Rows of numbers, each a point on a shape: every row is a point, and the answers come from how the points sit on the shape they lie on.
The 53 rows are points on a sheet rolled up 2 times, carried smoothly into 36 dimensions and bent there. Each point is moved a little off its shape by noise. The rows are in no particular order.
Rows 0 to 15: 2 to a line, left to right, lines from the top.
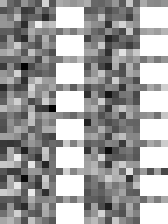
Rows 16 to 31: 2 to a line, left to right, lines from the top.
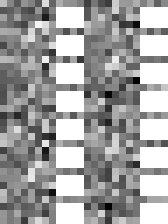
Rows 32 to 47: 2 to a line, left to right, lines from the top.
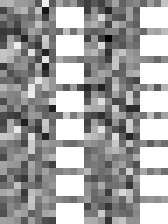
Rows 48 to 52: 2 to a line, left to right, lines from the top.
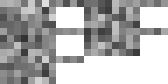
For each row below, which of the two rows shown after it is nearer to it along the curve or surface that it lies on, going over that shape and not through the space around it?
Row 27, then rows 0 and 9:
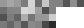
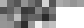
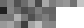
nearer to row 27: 0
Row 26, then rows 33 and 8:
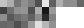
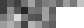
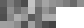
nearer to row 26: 33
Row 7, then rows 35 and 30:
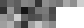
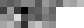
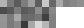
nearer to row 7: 35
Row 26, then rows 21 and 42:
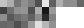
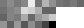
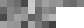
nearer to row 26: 21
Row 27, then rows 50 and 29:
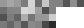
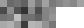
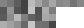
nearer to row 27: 29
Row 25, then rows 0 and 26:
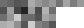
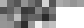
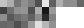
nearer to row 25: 0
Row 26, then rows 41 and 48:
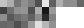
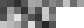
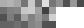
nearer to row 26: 48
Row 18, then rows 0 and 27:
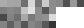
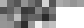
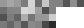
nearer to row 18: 27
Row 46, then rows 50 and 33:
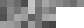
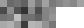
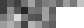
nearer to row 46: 33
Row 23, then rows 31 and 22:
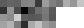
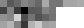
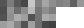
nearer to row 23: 31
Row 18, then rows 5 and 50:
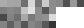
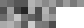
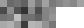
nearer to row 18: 5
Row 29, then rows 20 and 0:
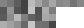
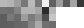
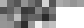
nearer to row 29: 0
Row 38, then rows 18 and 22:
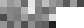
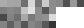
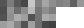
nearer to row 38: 18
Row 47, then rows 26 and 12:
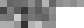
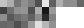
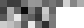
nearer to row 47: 26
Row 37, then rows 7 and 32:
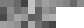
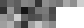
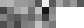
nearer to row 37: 7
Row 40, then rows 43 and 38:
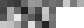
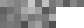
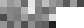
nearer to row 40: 38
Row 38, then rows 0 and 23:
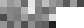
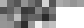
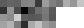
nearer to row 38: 0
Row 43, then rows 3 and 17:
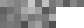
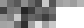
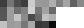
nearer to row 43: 3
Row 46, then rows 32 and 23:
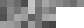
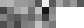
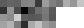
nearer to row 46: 23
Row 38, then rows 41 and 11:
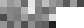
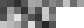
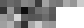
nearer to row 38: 41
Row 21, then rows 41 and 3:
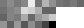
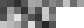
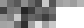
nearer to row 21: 41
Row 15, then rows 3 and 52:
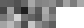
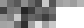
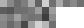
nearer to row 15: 3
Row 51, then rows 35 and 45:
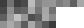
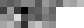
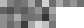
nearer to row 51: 35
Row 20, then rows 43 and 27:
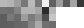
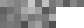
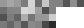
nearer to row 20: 27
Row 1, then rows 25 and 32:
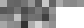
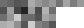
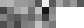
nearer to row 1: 25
